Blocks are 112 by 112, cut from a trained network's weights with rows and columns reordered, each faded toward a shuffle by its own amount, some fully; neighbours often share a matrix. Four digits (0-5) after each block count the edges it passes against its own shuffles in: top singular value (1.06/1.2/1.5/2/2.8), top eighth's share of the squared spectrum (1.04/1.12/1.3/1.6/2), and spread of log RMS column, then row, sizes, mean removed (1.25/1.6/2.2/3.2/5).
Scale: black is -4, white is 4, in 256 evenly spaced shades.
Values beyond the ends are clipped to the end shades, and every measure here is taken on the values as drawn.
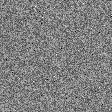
0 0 0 0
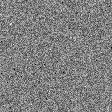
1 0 0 0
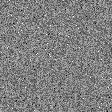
0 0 0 0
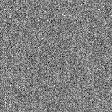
3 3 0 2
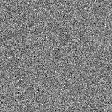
3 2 0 0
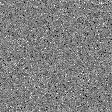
1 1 0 0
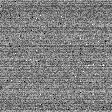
4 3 1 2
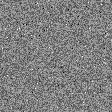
0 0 0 0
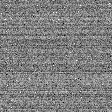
4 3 1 1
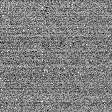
3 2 0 0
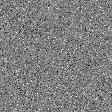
1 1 0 0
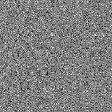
4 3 2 2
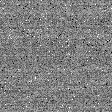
2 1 0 0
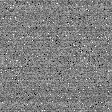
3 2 1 0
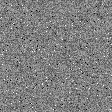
0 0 0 0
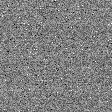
1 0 0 0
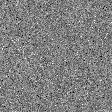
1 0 0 0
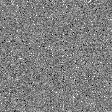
3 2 1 1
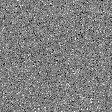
1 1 0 0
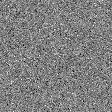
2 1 0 0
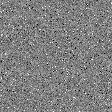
1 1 0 0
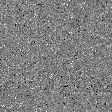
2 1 0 1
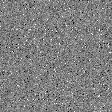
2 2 0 1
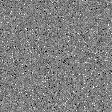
1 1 0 1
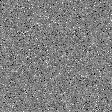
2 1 0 0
